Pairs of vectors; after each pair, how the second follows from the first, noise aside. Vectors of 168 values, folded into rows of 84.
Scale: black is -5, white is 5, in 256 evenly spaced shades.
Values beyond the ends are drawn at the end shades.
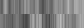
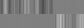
partly zeroed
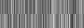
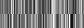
scaled up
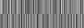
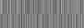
shrunk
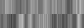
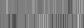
partly zeroed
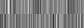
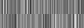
reversed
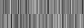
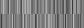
reversed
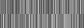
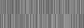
shrunk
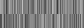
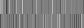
partly zeroed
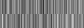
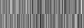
reversed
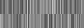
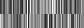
scaled up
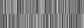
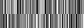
scaled up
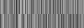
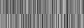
reversed
